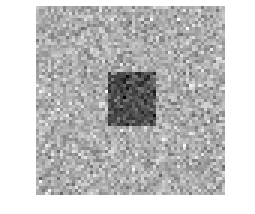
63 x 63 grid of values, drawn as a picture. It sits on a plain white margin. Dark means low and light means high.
Stripes: none. Histogram: skewed, a long tail of low values. Ninth with the lowest average: centre. Odd patch: lower, in the centre. Slope: none.
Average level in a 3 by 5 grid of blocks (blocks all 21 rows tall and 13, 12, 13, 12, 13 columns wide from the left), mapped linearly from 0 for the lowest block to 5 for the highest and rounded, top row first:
55555 | 54045 | 55555
